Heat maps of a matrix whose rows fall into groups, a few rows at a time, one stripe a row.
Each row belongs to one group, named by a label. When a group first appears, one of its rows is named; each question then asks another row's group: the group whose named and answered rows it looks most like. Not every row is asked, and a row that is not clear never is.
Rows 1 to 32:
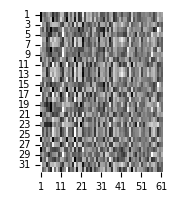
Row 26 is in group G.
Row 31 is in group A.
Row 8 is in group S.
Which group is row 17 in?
A
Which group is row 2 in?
G
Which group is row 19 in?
S
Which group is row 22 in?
A
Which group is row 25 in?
A
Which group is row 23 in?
S
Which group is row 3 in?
A
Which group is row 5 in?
S
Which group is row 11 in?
A
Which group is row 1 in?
G
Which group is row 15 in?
S
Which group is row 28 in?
G
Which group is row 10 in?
G
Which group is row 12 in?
A
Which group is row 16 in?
G
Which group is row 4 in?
S
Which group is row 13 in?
A
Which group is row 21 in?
G
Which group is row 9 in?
S
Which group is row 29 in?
S
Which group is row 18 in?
A
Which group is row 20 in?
S
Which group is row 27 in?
A
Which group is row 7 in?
A
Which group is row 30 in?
G
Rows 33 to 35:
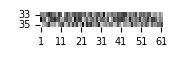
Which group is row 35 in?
A
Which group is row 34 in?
G
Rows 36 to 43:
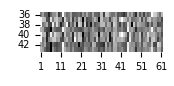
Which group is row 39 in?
S
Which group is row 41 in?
A
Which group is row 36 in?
S
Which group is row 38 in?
A
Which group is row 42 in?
S
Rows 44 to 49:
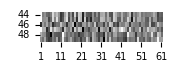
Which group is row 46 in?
G
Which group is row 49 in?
S
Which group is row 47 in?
A
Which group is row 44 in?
A
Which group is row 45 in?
A
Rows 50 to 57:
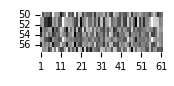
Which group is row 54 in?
G
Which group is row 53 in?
G
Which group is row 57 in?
A
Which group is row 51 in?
S
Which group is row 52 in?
S
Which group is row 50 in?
A
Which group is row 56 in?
G
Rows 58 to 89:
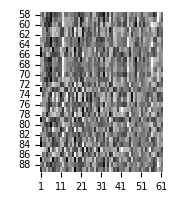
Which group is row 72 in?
A
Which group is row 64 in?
S
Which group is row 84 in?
G
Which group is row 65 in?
G
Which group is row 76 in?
S
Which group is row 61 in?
A
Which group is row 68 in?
S
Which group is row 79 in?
G
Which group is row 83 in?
G
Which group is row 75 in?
A
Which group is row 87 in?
G
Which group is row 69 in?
S
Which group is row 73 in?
G
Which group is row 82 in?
S
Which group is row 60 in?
S
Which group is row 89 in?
G
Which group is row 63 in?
S
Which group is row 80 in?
S
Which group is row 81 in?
A
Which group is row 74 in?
A
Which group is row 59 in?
S
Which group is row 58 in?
S
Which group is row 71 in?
S
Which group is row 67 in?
S
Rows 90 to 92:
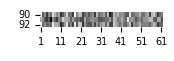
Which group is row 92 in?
A
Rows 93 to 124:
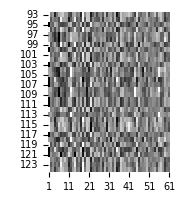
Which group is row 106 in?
G
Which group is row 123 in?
A
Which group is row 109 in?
S
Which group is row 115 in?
A
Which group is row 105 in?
S
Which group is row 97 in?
S
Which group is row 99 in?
A
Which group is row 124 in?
A
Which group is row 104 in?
S
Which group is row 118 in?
S
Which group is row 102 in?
A
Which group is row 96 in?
A
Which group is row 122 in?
A
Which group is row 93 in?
A
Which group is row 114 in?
A
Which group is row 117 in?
G
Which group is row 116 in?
A
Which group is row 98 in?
S
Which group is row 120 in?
G
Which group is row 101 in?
A
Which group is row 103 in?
G
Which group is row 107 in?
G
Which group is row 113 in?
S
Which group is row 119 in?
A
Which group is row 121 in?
G
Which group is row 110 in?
G
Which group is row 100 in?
G
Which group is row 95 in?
G
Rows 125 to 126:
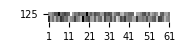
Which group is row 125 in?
S
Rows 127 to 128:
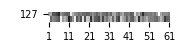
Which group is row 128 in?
A
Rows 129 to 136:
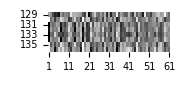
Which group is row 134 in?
G
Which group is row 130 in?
A
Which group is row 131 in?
G
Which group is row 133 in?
G
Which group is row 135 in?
A
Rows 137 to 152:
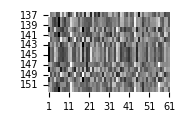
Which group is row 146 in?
G
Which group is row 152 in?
S
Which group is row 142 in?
A
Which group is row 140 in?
G
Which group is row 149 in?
A
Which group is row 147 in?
S
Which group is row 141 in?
S
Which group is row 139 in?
S
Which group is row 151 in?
S
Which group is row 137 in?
A
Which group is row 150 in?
G
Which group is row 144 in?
G
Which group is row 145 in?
G
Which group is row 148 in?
G
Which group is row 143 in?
G
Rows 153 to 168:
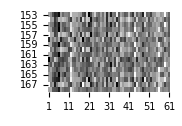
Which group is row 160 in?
A
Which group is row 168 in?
S
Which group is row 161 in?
S
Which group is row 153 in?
S
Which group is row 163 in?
S
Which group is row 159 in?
S
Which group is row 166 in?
S
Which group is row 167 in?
A
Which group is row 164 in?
S
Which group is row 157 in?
A
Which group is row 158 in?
G
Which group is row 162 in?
G
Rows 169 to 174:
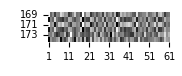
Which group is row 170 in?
G
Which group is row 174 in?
G
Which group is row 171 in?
A
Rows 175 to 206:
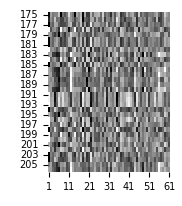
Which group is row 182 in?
A
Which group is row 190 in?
S
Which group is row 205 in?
S
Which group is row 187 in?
S
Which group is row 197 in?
A
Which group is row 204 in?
G
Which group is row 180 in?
G
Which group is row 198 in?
G
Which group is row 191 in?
A
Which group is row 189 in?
S
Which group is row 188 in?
S
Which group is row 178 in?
A
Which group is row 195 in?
S
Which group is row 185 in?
G
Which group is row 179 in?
S
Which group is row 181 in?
G
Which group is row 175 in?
G
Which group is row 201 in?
S
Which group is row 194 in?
G
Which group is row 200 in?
A
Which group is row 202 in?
A
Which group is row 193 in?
A
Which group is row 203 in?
G
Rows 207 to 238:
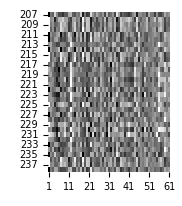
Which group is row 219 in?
S
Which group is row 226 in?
S
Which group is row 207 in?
G
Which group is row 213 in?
S
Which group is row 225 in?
A
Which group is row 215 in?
A
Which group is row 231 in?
A
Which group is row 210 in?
A
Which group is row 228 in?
S
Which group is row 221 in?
S
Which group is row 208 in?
A
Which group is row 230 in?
S
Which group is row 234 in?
S
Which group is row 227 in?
G
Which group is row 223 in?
S
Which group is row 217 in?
S
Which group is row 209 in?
A
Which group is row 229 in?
A
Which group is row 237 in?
A
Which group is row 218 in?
S
